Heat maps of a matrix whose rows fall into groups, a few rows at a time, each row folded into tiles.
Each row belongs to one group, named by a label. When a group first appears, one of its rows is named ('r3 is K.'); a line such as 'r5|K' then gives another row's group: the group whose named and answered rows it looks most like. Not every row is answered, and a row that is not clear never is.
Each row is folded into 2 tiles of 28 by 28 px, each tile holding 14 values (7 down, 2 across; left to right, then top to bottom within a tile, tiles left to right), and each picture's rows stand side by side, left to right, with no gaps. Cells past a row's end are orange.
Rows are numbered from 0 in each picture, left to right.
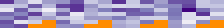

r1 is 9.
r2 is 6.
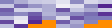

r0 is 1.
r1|1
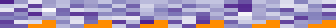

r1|1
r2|1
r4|9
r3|1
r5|1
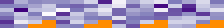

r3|6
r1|9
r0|9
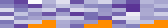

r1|1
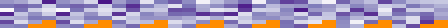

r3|6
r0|9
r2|9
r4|9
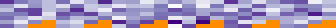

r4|9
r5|6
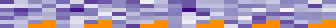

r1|6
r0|6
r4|1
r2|9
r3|6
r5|9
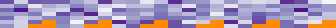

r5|9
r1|6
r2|1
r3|9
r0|6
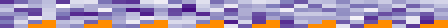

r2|6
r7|1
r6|1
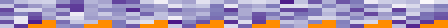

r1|9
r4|1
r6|9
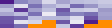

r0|9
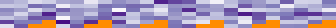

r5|6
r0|1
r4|1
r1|1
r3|9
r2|9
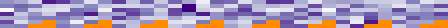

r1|6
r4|6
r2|6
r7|1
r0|9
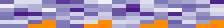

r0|6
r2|6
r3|9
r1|9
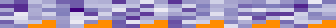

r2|9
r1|6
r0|9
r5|9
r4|1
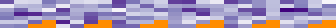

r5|6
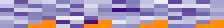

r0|1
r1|1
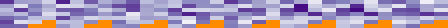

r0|9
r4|6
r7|6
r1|6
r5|6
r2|9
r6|6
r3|1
